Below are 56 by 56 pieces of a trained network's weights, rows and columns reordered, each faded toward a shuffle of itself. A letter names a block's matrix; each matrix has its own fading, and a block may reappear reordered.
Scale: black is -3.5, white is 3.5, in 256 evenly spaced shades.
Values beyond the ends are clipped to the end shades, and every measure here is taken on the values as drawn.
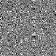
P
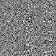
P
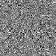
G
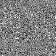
G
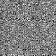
G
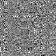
P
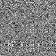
G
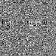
G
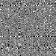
P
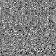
G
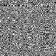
G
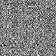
G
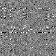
P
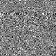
G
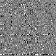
P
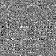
G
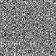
P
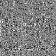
G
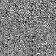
G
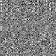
G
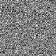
G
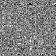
G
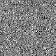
G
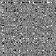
P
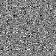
G
